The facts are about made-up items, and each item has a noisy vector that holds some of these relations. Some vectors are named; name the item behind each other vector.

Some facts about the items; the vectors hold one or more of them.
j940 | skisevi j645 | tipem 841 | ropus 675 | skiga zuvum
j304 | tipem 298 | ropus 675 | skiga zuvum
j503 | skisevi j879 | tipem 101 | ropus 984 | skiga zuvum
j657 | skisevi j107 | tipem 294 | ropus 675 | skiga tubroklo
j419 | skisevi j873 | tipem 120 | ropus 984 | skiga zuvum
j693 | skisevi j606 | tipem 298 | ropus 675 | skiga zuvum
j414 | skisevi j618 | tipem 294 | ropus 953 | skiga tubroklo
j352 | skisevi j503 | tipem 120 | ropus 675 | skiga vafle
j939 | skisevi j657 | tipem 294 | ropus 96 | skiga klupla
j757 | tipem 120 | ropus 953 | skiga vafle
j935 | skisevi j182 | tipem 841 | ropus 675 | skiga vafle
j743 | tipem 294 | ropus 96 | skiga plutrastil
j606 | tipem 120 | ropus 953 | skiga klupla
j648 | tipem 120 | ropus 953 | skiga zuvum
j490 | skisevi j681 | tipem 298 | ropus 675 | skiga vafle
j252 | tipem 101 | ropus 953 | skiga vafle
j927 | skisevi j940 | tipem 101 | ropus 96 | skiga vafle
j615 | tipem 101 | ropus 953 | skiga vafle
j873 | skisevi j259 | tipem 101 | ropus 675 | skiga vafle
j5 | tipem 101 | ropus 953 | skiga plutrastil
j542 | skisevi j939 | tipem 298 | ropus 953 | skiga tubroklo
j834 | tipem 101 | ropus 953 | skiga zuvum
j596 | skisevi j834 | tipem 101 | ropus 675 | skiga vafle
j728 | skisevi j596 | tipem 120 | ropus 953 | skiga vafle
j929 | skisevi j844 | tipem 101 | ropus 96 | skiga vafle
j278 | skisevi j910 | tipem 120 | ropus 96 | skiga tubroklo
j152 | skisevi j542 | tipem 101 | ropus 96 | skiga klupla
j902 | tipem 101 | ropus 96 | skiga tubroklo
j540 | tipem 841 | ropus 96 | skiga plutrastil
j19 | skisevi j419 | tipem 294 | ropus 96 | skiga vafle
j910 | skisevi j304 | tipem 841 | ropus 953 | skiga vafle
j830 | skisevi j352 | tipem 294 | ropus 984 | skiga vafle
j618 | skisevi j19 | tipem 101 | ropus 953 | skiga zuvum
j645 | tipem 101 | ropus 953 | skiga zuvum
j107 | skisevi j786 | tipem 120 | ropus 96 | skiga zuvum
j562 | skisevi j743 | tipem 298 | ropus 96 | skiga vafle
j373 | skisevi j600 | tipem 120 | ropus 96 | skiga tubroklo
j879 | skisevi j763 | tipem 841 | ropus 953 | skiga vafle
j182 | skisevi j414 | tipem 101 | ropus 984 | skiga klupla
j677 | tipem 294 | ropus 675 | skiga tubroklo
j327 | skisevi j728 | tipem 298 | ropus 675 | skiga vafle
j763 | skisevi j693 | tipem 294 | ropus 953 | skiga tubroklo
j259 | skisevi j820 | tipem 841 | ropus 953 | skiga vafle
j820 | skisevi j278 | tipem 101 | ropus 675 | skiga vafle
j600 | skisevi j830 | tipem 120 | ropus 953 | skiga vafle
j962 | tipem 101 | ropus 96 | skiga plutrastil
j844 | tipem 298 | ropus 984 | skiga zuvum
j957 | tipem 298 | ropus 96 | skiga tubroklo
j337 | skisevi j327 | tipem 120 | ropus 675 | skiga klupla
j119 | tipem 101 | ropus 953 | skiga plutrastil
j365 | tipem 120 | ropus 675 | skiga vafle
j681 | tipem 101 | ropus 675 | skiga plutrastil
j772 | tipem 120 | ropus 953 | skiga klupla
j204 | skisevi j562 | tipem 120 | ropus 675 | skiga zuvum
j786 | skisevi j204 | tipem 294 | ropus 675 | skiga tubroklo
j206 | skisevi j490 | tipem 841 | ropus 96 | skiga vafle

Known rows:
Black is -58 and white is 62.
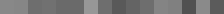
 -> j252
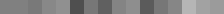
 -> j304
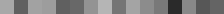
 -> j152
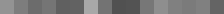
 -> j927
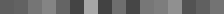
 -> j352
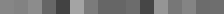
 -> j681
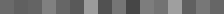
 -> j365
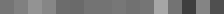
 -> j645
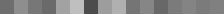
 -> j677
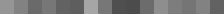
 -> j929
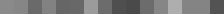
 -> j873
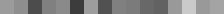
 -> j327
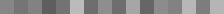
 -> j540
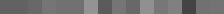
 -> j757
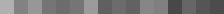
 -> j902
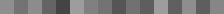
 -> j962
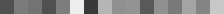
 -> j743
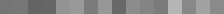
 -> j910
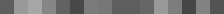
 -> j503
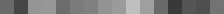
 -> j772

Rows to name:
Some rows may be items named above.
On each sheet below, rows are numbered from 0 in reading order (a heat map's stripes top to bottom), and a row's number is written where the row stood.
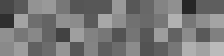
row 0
j204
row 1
j830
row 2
j962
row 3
j562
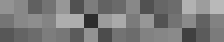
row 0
j562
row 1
j657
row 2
j600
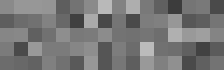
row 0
j182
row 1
j352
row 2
j935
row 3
j278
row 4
j728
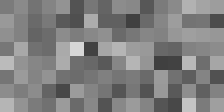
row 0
j304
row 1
j596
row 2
j206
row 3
j414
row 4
j542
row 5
j618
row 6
j962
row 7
j957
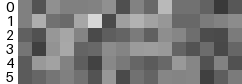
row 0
j278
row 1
j414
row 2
j107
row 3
j337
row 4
j503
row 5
j600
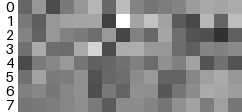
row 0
j19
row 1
j939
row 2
j373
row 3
j414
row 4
j419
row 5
j844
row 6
j304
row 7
j940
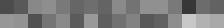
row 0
j648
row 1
j490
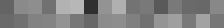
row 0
j786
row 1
j940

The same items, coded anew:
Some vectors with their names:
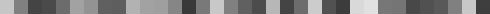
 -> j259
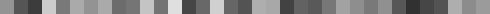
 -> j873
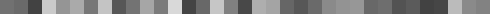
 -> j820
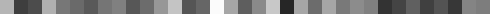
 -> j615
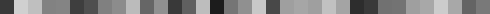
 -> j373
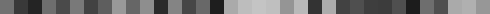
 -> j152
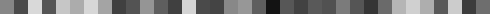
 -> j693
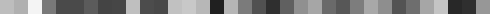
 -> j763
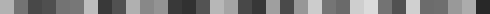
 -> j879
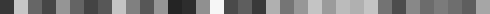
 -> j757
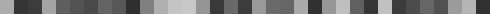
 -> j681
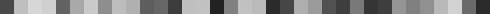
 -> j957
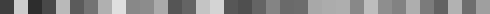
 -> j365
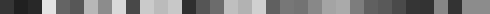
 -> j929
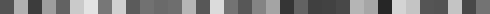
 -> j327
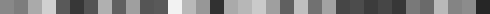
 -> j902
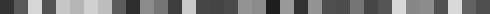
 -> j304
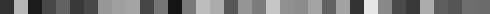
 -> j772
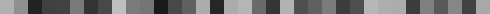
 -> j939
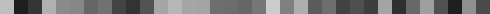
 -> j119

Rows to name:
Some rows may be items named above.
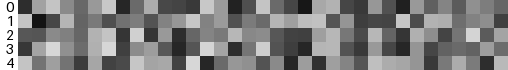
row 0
j542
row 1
j962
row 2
j562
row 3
j542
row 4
j19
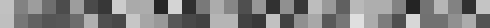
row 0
j19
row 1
j879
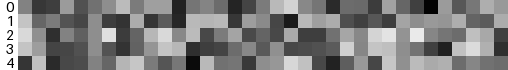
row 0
j182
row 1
j743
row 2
j935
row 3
j206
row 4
j337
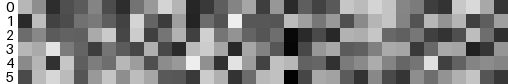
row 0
j206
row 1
j728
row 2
j490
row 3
j763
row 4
j596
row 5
j957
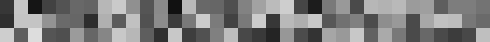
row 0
j337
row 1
j278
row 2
j830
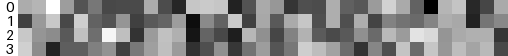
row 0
j414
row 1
j648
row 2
j940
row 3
j540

